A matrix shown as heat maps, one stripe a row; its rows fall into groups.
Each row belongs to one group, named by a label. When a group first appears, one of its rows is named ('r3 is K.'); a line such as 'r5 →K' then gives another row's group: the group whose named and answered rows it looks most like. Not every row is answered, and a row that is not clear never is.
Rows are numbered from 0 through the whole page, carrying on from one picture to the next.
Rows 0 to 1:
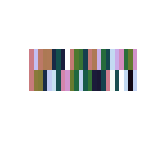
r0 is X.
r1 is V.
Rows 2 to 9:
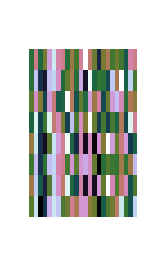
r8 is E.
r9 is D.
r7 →D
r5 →D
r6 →E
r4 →X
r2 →D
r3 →D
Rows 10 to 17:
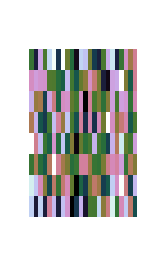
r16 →X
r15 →D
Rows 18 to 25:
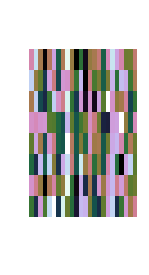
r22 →X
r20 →E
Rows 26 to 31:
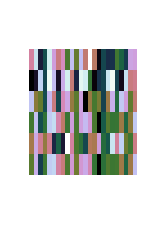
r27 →V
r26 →D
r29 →D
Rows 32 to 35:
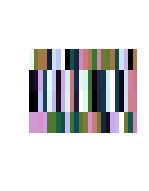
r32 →E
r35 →X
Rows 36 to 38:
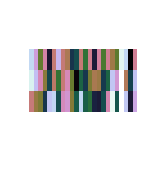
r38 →V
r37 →X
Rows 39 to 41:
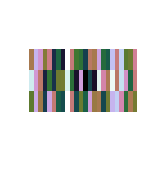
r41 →X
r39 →X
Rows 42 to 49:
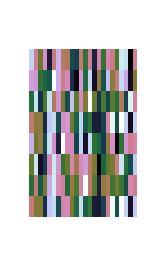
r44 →D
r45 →V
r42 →E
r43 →E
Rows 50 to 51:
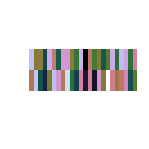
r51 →E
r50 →V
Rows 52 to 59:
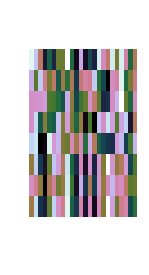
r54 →X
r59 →E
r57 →E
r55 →E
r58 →E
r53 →X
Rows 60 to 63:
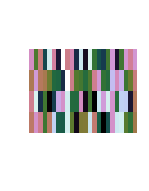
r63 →X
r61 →X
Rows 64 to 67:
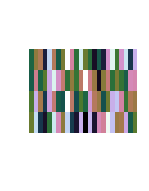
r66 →X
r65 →D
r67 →E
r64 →V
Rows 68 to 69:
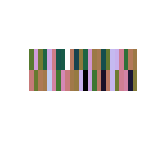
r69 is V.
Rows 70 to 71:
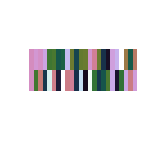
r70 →X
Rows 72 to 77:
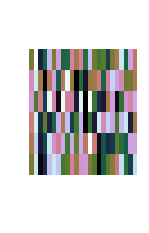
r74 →V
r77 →D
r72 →D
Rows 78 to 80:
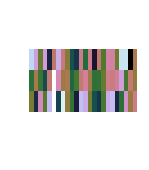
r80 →V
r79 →D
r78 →E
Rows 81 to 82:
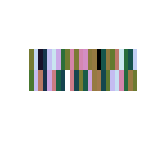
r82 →X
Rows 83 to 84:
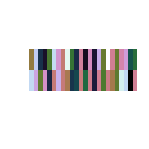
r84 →E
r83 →E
